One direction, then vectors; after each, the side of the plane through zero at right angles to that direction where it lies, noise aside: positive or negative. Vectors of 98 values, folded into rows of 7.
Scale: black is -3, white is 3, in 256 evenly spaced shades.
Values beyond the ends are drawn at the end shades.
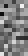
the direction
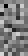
positive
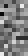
positive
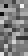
positive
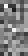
negative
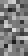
negative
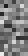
positive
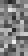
positive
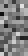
positive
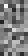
negative
